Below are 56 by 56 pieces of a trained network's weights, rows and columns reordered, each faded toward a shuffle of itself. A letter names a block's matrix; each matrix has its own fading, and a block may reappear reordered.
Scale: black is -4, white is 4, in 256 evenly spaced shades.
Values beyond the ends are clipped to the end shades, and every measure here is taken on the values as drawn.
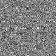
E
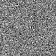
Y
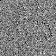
Y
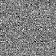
E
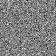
Y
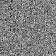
Y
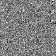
Y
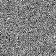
Y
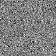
E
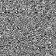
E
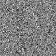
Y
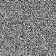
E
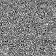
E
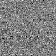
E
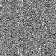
Y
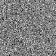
Y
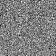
Y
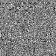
E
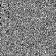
Y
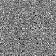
E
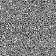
E
